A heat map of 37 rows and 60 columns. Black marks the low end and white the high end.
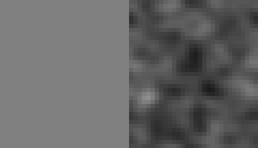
The table splits into one row of 2 panels. Panel 1,1: middling, flat. Panel 1,2: low, blotchy.
